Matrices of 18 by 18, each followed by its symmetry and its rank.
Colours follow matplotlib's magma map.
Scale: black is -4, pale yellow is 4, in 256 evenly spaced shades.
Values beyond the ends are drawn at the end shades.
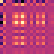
symmetric, rank one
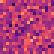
neither, full rank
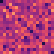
symmetric, full rank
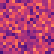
neither, full rank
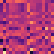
neither, rank three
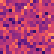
neither, full rank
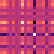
symmetric, rank one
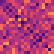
symmetric, full rank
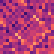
symmetric, full rank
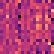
neither, rank three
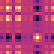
symmetric, rank one
